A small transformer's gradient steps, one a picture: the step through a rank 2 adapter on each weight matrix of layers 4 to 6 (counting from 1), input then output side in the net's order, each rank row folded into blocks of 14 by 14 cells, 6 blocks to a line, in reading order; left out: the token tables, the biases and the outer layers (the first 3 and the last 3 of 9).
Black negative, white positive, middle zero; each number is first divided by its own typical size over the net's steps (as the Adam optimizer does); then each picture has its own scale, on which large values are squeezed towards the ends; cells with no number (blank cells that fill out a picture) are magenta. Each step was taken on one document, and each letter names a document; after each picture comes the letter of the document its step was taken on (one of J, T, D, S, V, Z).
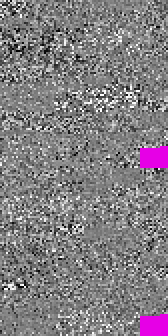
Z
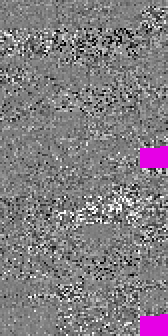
Z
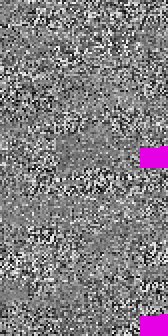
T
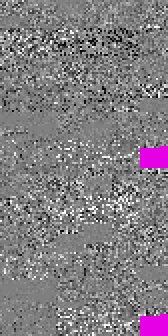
Z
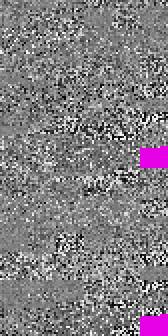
T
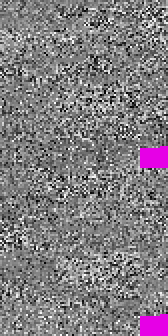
Z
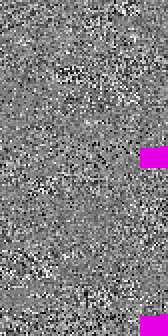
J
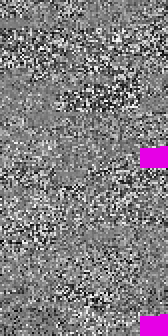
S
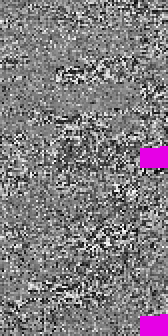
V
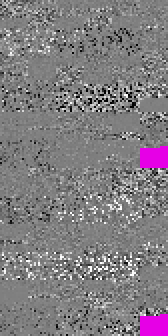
Z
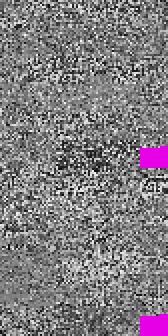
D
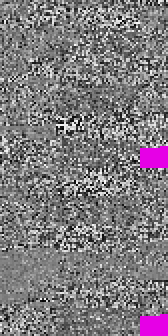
D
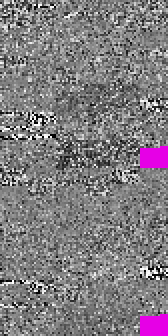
D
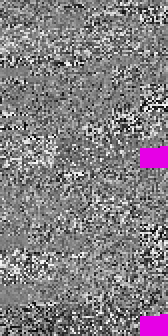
T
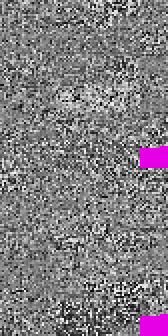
V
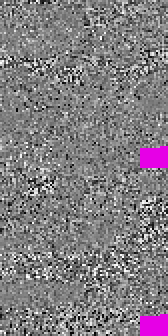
J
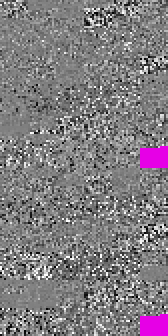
J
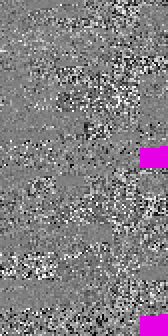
J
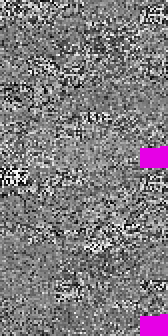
D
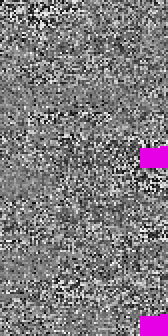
D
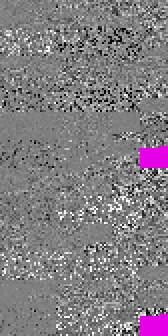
Z
